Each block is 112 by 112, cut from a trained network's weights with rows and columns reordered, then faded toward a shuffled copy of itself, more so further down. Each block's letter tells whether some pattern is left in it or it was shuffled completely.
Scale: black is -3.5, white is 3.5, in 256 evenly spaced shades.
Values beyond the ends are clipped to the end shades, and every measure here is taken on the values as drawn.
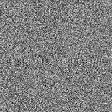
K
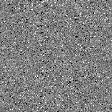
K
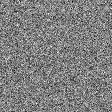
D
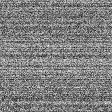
K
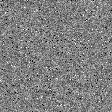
K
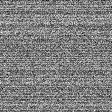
K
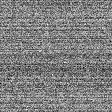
K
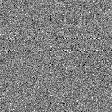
K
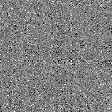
K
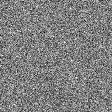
K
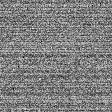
K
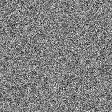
K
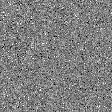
K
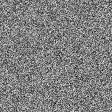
D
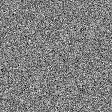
D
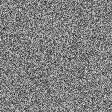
D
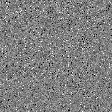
K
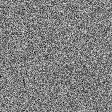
D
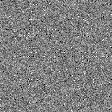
K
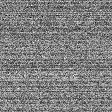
K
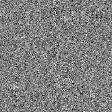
K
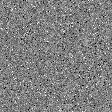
D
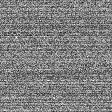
K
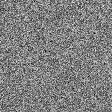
D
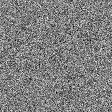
D
